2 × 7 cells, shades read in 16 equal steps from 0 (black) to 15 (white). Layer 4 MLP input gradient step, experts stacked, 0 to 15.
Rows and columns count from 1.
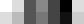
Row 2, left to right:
13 11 5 7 4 1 12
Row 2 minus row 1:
-2 -2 0 -1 0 1 -1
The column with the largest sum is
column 1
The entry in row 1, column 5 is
4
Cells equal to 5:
2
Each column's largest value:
15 13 5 8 4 1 13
